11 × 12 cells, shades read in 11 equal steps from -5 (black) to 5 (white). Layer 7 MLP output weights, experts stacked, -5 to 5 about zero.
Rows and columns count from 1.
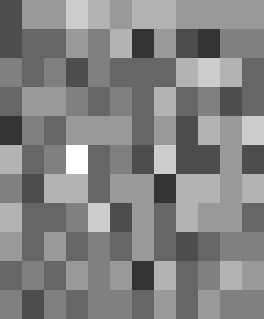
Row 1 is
-2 1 1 3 2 1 2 2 1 1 1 1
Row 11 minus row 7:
0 0 -2 -3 1 -1 -2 4 -3 -1 -1 -2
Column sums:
-4 -7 1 9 3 2 -7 6 -4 4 7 2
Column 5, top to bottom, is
2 0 0 -1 1 -1 -1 3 0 0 0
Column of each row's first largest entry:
4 6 10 8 12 4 3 5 1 8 8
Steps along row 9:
down up down up down up down down up up same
